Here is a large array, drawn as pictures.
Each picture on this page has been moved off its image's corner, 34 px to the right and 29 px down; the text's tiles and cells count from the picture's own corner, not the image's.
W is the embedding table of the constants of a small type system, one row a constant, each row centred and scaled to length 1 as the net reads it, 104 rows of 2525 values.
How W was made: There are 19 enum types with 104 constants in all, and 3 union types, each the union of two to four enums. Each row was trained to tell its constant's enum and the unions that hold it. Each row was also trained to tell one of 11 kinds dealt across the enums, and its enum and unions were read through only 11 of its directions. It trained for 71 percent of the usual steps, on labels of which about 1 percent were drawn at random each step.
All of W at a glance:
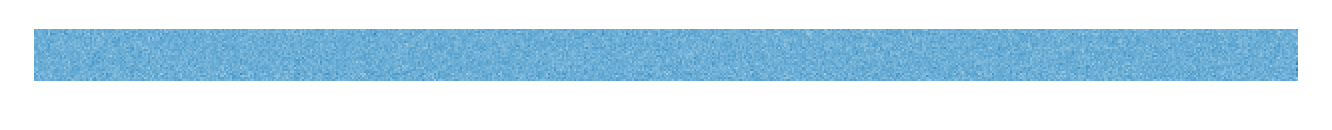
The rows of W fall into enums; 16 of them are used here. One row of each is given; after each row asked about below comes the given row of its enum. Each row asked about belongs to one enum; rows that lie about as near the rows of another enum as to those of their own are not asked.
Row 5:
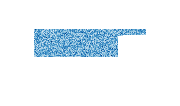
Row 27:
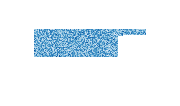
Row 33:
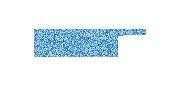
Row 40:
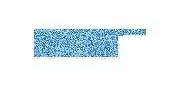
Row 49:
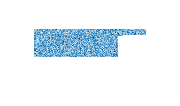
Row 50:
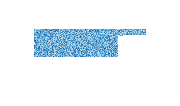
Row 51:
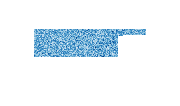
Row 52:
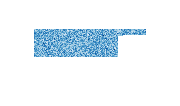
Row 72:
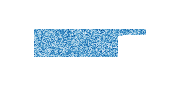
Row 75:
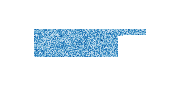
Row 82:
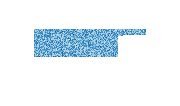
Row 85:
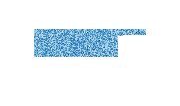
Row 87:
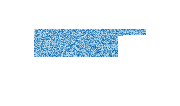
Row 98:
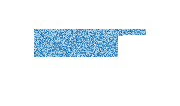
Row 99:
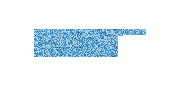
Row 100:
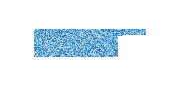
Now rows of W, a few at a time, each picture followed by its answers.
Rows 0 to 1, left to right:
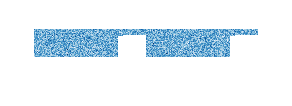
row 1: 52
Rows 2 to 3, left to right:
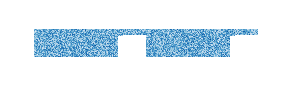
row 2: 85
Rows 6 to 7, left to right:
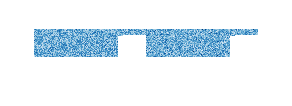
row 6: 99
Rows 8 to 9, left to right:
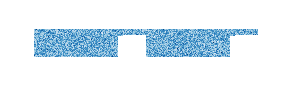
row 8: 85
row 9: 87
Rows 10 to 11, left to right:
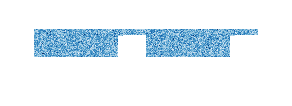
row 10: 27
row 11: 52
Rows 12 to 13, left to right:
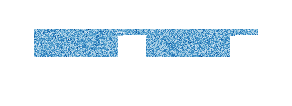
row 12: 52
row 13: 75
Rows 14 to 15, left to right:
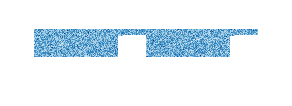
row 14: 5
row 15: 5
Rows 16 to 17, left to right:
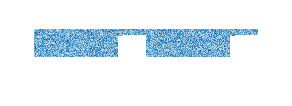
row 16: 49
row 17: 87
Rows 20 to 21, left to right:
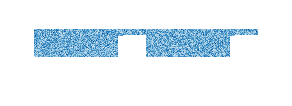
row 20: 40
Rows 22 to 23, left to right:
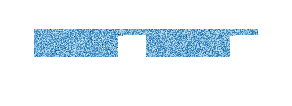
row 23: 50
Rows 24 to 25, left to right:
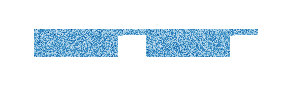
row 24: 50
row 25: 98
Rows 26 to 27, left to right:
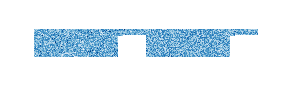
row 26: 49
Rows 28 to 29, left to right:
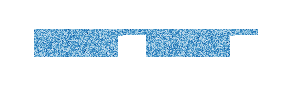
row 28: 40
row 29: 50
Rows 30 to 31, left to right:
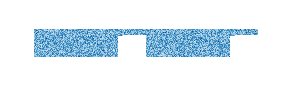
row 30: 33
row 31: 33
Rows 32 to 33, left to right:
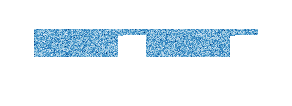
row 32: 40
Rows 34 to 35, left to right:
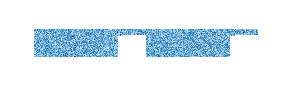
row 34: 85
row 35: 98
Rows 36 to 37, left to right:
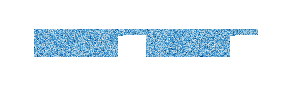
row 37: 72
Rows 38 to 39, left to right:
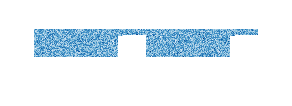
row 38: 5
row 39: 27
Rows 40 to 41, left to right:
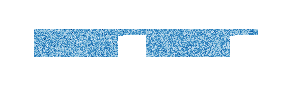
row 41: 85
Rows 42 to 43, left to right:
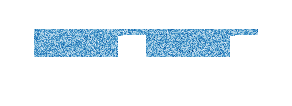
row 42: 85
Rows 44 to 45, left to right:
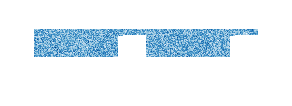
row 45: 85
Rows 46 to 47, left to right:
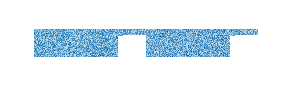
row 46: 72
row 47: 72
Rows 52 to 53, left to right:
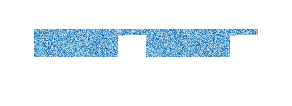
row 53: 72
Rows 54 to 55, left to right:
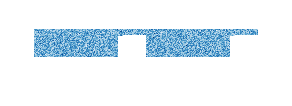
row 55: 50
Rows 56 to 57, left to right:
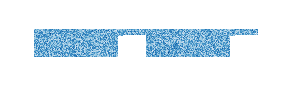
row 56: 82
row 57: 50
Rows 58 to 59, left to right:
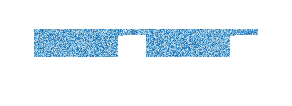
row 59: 5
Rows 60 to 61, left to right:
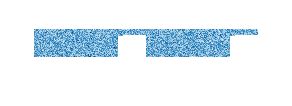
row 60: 98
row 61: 98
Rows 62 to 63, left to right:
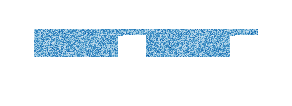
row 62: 87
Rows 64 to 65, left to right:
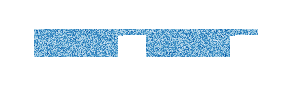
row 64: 27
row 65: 75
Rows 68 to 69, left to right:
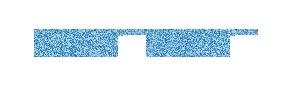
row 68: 82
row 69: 27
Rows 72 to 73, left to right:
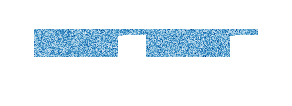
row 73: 49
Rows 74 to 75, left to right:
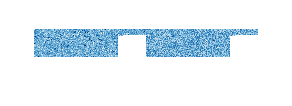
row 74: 40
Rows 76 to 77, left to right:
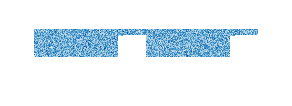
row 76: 40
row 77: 72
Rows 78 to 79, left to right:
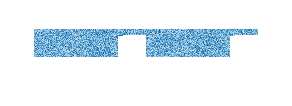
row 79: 49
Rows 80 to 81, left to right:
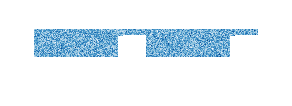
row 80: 27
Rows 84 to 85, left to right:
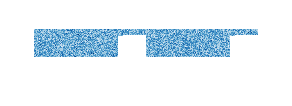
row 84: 5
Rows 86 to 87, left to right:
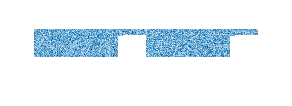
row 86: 52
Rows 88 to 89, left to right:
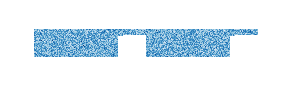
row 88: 75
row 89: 98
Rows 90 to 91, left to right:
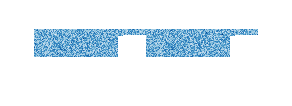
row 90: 75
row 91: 75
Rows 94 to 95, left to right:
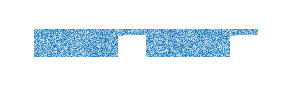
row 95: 87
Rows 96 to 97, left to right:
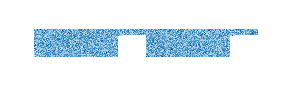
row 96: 49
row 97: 50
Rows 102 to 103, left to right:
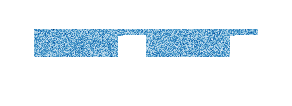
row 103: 72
